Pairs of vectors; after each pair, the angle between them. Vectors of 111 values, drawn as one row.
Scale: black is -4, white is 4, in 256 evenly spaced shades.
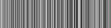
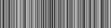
orthogonal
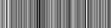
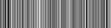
nearly opposite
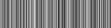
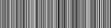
nearly parallel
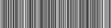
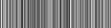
orthogonal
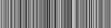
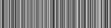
partly opposed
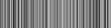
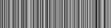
partly aligned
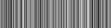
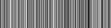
partly opposed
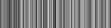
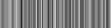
nearly opposite
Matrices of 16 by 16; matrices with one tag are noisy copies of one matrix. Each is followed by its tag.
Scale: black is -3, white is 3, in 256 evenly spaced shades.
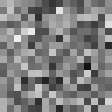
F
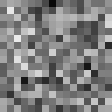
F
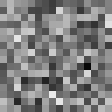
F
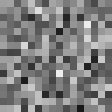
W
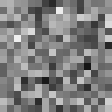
F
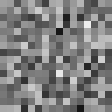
W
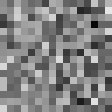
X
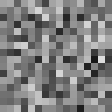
W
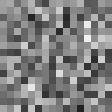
W
